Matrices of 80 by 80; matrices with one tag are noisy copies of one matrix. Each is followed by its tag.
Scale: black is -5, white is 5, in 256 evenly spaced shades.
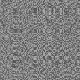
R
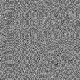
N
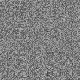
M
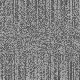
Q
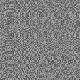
N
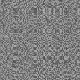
R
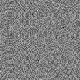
N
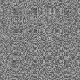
R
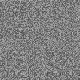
M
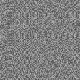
N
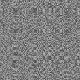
R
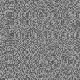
N
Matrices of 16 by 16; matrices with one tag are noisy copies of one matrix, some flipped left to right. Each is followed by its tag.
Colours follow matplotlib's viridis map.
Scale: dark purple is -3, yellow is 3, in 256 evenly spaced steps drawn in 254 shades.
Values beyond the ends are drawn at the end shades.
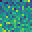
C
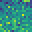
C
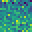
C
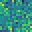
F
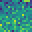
C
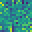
F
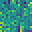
F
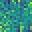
F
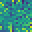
F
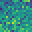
C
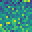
C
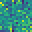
F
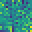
F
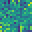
F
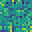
F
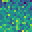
C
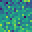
C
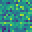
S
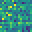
S
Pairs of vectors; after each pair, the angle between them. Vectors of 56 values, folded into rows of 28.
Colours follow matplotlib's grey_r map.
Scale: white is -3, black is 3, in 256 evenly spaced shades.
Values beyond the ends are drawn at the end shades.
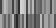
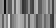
partly opposed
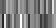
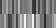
partly aligned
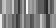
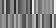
orthogonal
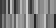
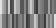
nearly opposite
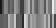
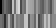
partly aligned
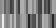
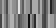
orthogonal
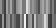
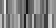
nearly opposite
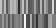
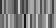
nearly opposite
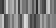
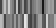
partly aligned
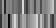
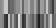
partly opposed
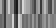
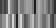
partly aligned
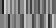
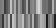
partly opposed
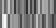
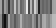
nearly opposite
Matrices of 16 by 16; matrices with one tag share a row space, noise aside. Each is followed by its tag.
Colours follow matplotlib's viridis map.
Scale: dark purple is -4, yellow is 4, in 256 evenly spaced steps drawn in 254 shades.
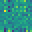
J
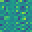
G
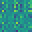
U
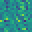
G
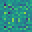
J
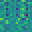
G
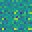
U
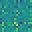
U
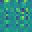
G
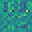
J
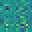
G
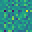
J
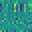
U
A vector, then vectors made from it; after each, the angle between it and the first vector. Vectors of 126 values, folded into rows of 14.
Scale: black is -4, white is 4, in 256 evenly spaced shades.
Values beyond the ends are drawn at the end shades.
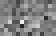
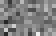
orthogonal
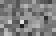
nearly parallel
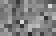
nearly parallel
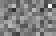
partly aligned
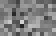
nearly parallel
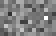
partly opposed
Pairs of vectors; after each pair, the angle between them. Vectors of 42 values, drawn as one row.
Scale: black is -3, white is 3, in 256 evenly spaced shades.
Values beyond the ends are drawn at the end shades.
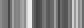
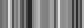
nearly opposite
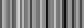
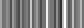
nearly opposite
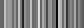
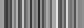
nearly opposite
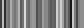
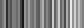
orthogonal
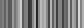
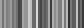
nearly opposite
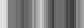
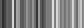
partly opposed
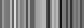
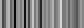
partly opposed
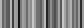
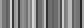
nearly parallel
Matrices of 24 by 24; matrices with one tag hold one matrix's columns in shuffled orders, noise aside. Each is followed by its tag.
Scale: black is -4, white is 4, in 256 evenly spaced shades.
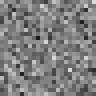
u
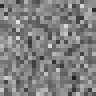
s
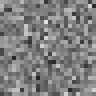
s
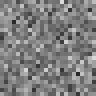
u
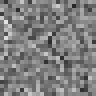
s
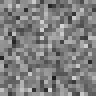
s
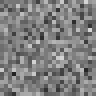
u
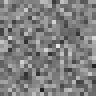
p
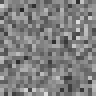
s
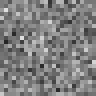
p
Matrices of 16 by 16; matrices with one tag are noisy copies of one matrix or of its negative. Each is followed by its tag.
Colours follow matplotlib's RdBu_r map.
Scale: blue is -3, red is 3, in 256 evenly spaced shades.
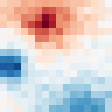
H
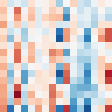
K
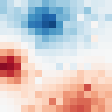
H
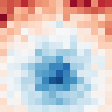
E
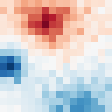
H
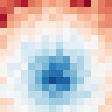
E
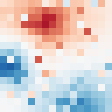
H
